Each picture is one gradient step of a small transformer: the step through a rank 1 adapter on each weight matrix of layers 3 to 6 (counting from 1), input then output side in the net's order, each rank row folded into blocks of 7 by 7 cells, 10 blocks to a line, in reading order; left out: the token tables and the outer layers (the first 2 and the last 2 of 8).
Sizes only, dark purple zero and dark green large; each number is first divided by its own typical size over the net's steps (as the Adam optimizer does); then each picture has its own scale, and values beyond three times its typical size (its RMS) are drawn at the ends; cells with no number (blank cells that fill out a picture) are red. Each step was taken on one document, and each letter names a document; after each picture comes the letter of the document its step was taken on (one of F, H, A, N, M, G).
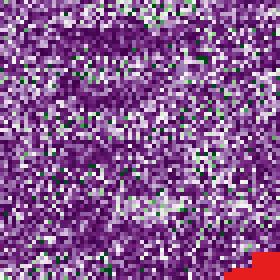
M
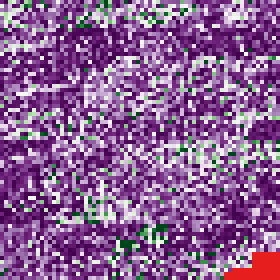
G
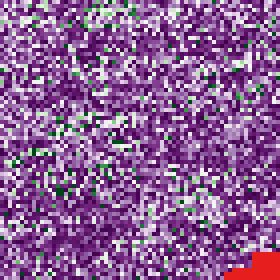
M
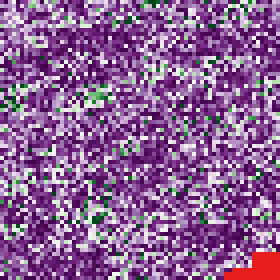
G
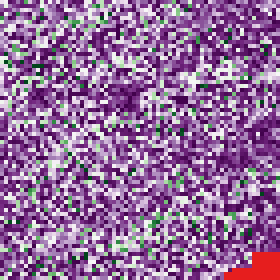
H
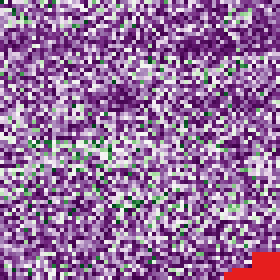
H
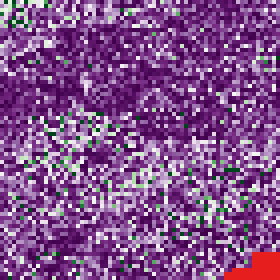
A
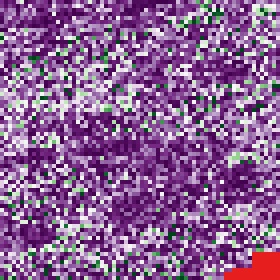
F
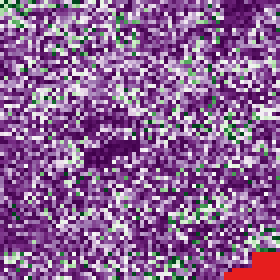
F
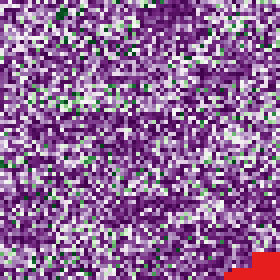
F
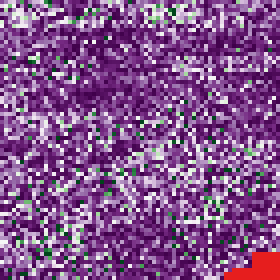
A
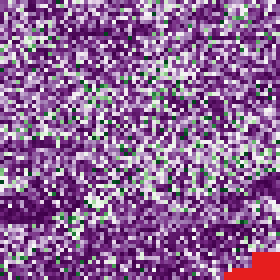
G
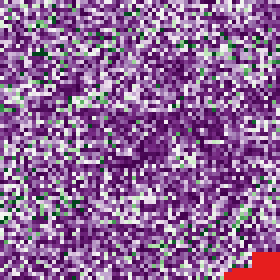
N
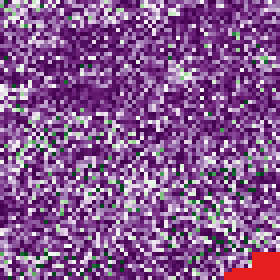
A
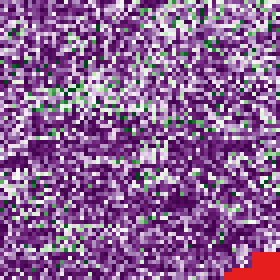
F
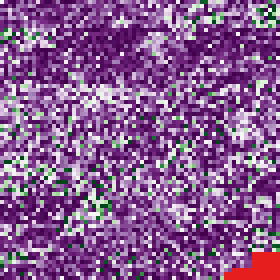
G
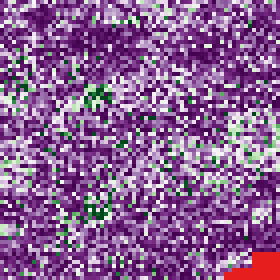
G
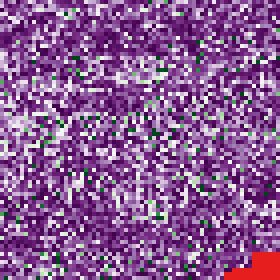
M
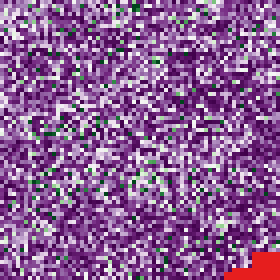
M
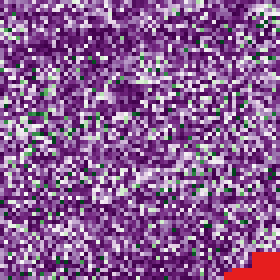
M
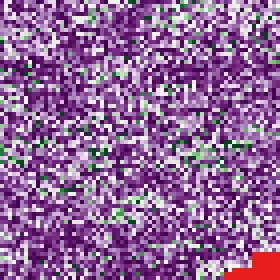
N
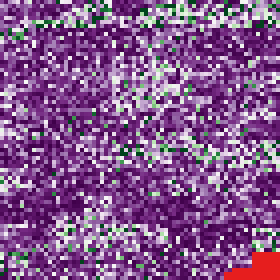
G
